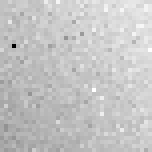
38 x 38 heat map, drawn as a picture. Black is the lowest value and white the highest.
Mirror symmetry: none. Ninth with the lowest average: bottom left. Average level on the scale: 80%. Ninth with the highest average: top right. Slope: up to the top right. Grain: fine.
